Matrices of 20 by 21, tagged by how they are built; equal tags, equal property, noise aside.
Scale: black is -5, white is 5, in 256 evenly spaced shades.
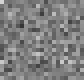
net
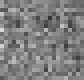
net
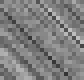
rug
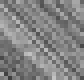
rug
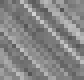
rug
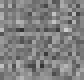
net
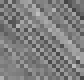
rug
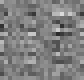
net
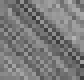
rug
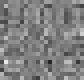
net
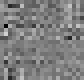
net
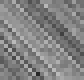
rug
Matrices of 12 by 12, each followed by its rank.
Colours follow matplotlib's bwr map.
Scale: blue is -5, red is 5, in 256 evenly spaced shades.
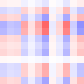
one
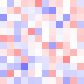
full rank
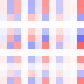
one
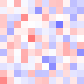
full rank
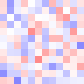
full rank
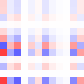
one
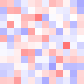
full rank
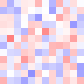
full rank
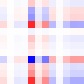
one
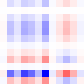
one
